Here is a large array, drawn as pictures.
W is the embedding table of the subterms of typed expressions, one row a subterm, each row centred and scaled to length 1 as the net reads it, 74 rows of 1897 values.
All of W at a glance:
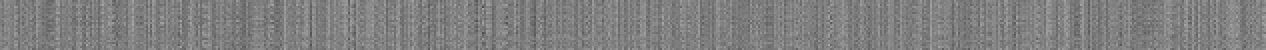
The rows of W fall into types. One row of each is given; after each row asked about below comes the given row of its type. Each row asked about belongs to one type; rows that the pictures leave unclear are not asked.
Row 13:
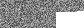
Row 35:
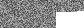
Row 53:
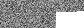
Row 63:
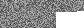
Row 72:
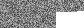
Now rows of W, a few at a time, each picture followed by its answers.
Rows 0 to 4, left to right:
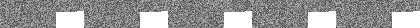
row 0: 13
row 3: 35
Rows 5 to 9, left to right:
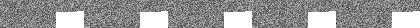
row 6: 63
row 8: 35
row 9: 53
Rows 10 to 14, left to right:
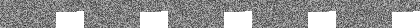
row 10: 13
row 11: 72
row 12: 35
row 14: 72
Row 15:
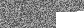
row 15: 13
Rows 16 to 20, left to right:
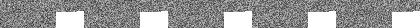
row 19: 63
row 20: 72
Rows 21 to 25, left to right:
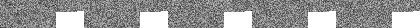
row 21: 72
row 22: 35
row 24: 35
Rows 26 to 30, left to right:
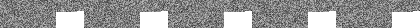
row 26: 35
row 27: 13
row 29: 72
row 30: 63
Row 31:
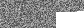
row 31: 13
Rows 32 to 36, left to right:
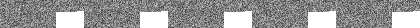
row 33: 72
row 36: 35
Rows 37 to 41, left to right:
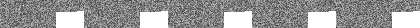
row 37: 13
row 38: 35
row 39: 35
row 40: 13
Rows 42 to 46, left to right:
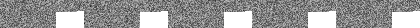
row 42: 13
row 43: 53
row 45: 13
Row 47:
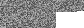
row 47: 63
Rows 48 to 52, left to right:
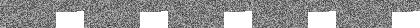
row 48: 63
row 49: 63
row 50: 72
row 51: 35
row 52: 35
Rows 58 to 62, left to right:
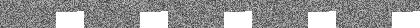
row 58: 53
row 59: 13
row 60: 72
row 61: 13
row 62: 35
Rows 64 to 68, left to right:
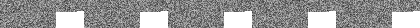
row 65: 13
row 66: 35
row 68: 72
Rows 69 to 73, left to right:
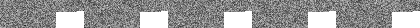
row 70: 72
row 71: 72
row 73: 13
